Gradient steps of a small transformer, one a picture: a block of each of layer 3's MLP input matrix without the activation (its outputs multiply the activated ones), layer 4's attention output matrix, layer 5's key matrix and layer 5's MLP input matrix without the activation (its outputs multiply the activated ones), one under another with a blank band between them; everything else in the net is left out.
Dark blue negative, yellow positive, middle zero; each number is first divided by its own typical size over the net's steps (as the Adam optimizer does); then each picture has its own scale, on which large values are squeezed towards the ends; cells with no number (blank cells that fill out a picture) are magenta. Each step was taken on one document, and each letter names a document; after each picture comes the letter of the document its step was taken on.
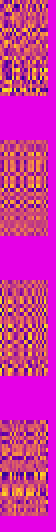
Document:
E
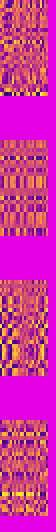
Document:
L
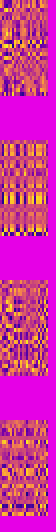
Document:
L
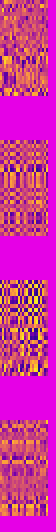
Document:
L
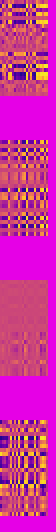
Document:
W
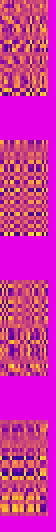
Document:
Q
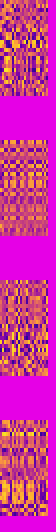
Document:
L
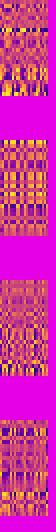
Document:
E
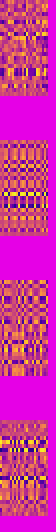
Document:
W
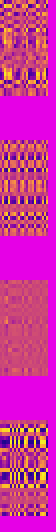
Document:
W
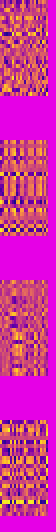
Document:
E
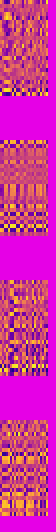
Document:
E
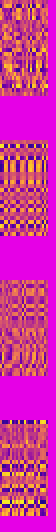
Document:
W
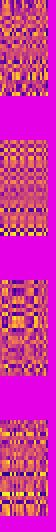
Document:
E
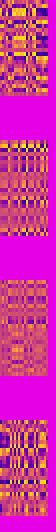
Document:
W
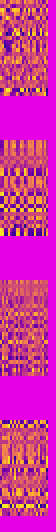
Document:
E
